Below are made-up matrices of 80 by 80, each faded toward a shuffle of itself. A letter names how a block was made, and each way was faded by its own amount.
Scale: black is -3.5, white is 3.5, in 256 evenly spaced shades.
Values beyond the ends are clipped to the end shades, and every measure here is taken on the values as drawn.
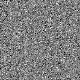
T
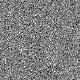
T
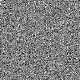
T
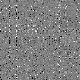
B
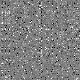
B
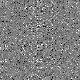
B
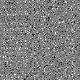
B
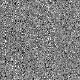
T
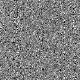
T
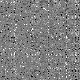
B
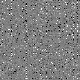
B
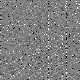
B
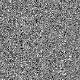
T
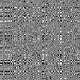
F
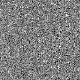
T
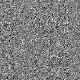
T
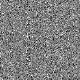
T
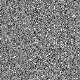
T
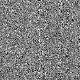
T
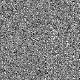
T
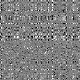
F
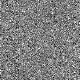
T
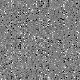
B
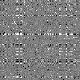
F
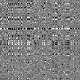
F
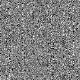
T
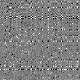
F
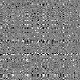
F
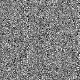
T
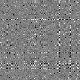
F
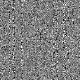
T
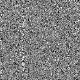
T
